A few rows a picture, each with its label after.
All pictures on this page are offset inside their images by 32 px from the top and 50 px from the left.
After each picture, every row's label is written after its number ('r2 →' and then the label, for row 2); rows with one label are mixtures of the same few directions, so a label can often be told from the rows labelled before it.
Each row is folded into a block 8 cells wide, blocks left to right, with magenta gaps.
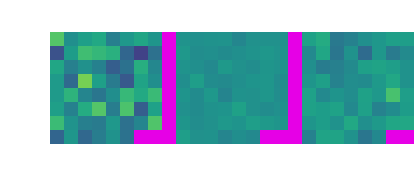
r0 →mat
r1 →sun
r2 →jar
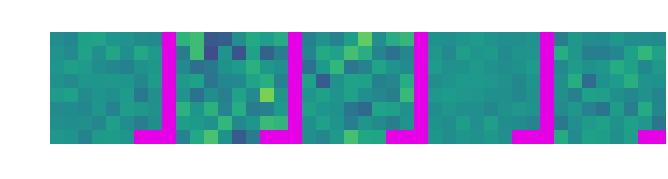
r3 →jar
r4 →jar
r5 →sun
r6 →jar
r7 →mat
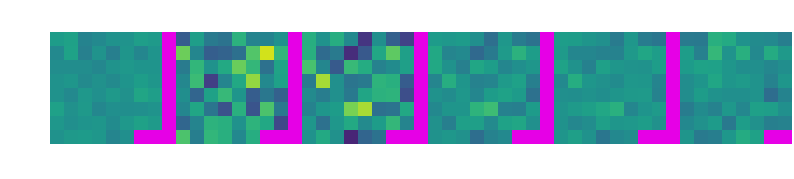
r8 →jar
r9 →mat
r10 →sun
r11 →sun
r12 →sun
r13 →jar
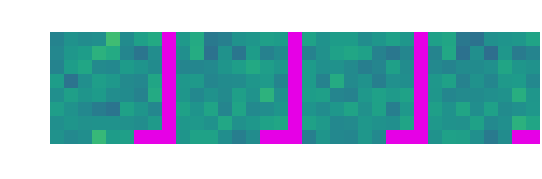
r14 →sun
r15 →jar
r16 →mat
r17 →jar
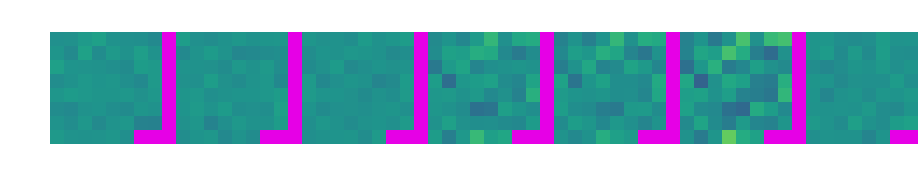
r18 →jar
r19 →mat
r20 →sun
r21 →sun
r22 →sun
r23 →sun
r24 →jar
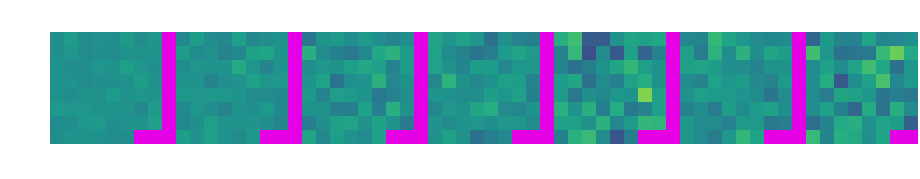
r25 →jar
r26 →mat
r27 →mat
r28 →sun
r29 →jar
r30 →jar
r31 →mat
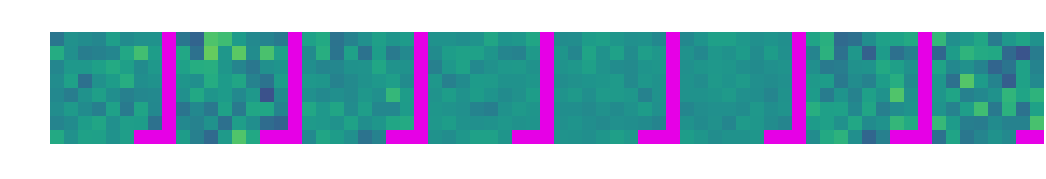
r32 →mat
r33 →jar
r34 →jar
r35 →sun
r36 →jar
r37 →jar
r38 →jar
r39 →mat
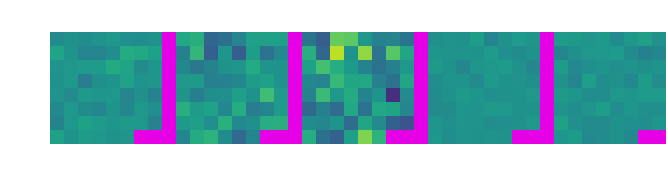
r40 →mat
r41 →jar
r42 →jar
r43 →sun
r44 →mat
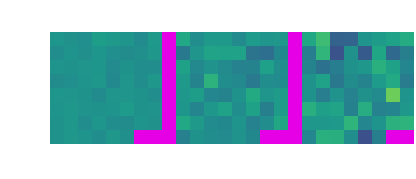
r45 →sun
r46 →mat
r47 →jar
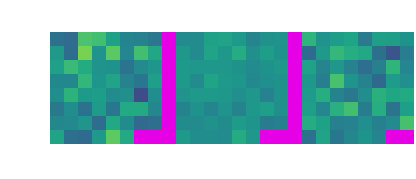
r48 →jar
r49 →jar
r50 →mat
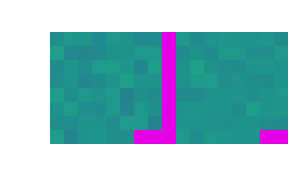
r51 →mat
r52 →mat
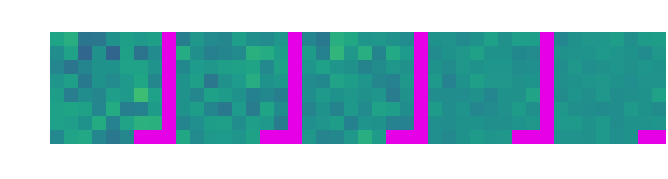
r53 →jar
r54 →mat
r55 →jar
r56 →sun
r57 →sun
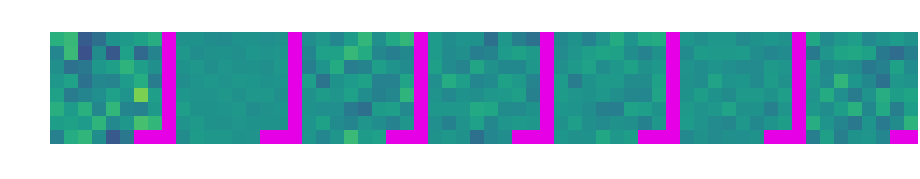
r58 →jar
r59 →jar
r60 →sun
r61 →sun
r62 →sun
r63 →mat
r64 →mat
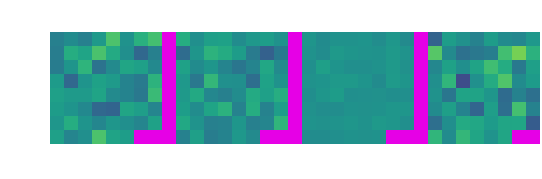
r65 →sun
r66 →mat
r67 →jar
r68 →mat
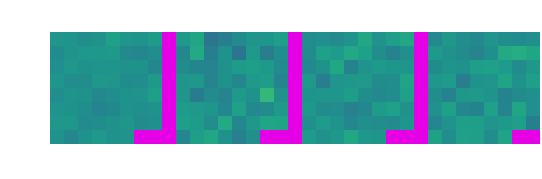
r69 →sun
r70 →jar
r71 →sun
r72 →mat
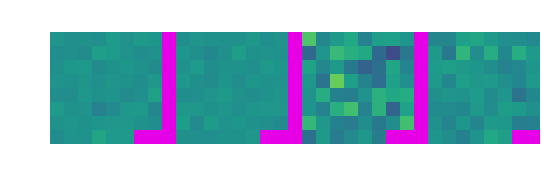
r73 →sun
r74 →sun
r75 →mat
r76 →jar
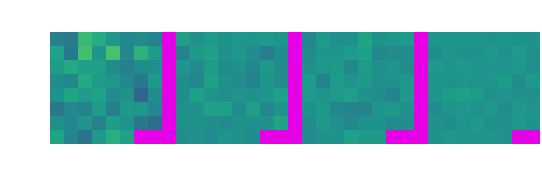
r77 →jar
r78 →mat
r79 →sun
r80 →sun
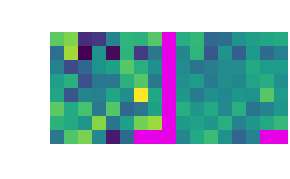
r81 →jar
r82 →jar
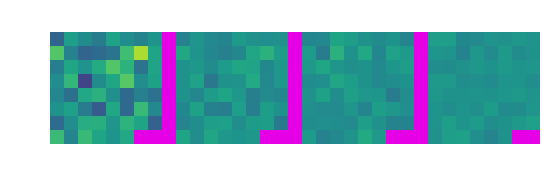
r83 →mat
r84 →mat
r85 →jar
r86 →jar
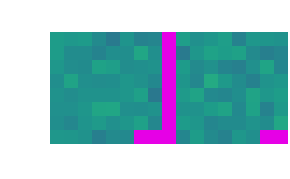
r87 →sun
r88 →mat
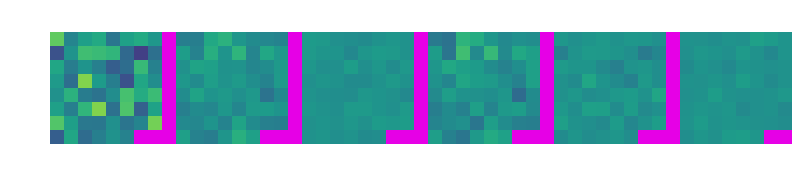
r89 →mat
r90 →jar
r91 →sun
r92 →jar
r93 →mat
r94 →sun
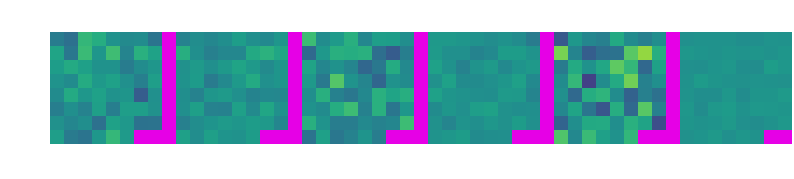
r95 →jar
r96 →mat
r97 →mat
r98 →sun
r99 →mat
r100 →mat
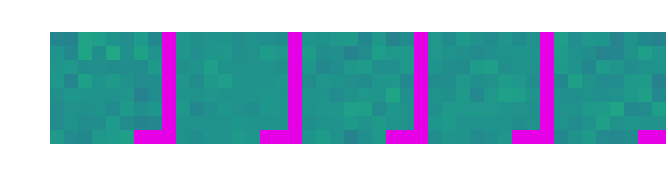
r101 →jar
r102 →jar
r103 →sun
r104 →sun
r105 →sun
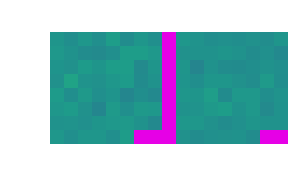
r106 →mat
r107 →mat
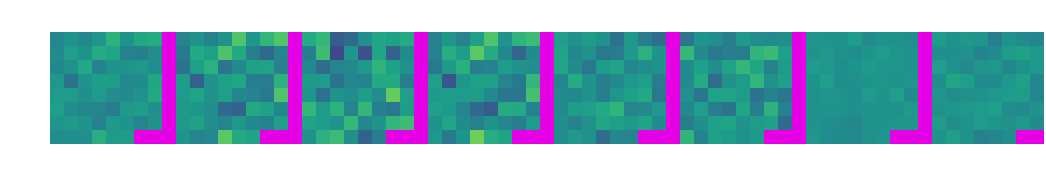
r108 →sun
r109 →sun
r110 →jar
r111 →sun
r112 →sun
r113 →mat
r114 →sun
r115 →sun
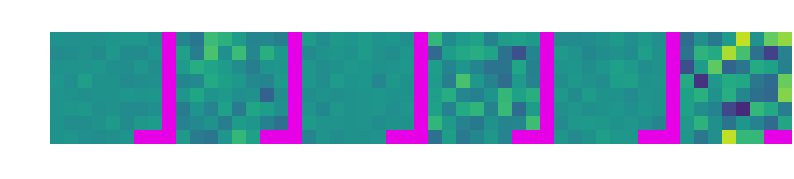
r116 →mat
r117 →jar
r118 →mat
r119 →mat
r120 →mat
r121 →sun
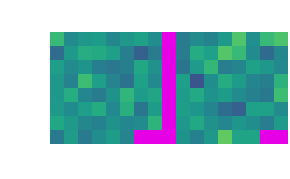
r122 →mat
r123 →sun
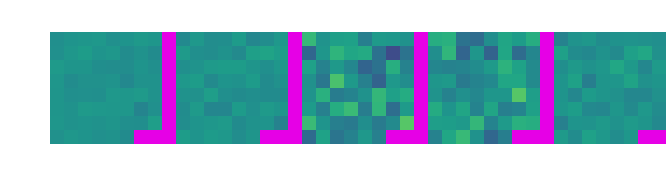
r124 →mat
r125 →mat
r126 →mat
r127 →jar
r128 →mat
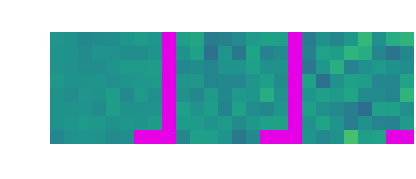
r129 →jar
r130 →jar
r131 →sun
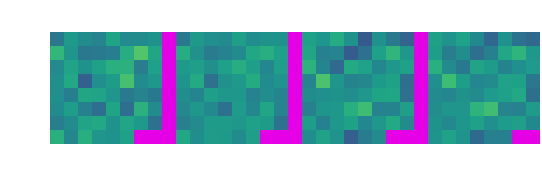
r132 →mat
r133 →mat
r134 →sun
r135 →sun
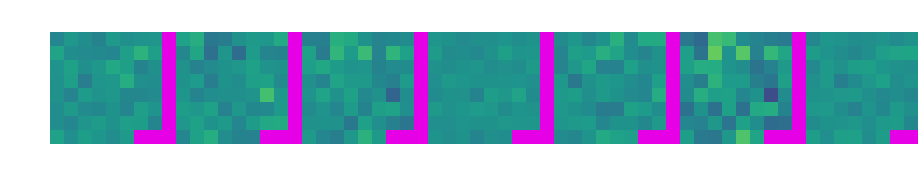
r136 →mat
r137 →jar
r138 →jar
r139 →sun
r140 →sun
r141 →jar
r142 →mat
